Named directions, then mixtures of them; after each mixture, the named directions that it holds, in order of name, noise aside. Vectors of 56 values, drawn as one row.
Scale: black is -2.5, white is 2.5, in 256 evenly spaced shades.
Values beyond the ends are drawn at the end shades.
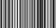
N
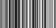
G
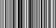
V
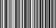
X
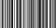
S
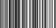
G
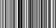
V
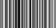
G, V, X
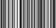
G, N, X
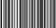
N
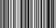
G, S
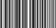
G, N, X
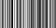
S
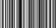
S, V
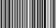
G, N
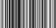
G, S, V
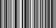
S, V, X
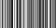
S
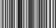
S, V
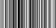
G, V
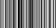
V
